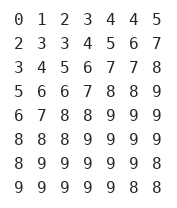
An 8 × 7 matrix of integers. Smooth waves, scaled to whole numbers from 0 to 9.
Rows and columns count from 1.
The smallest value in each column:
0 1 2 3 4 4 5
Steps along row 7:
up same same same same down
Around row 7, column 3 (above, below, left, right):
8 9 9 9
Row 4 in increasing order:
5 6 6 7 8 8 9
